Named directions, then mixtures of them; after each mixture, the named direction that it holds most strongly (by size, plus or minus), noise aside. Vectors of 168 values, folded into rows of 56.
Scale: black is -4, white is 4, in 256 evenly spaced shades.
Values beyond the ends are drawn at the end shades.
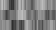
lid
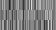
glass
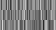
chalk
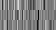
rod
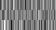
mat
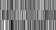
mat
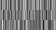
chalk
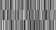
chalk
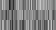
glass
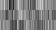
lid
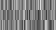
chalk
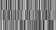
chalk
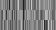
glass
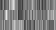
lid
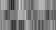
lid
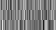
chalk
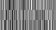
glass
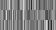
glass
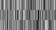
rod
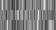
rod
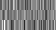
mat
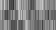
lid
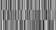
chalk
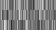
rod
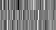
rod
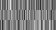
chalk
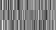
chalk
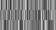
chalk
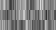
lid
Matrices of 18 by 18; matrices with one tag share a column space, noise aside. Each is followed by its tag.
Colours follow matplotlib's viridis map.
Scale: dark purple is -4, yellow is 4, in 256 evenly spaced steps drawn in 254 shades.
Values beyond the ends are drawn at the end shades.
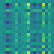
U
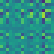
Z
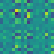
Z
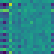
U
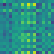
U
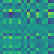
Z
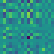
Z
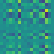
Z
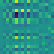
Z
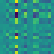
Z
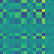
Z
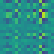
Z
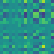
Z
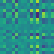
Z
